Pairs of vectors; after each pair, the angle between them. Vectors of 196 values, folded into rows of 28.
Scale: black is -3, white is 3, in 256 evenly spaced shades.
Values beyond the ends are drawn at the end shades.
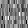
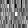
orthogonal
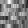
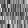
partly opposed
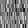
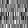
partly opposed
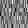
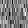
partly opposed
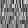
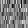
nearly opposite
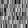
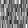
nearly opposite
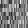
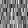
partly opposed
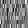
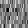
partly aligned
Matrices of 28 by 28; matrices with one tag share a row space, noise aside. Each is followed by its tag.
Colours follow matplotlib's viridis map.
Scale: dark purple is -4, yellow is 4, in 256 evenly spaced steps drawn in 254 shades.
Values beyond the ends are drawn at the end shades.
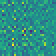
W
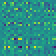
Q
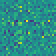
Q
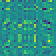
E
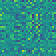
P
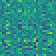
E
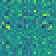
E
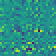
P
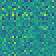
W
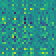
W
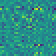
P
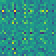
W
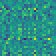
E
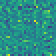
E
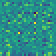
E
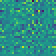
P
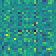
E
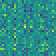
W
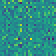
Q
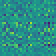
Q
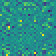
E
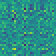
W
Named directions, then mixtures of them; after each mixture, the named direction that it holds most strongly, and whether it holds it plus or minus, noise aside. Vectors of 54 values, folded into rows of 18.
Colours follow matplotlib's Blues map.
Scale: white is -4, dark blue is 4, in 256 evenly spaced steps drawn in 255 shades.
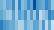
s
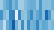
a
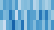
a, plus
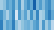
s, plus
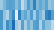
a, plus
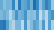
s, plus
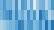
s, minus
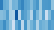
a, minus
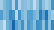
a, plus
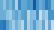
s, plus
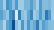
a, plus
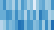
s, minus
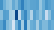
a, minus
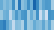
s, plus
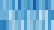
s, plus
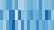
a, plus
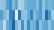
a, plus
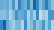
s, plus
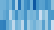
s, plus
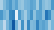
a, plus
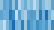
a, plus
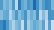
s, plus
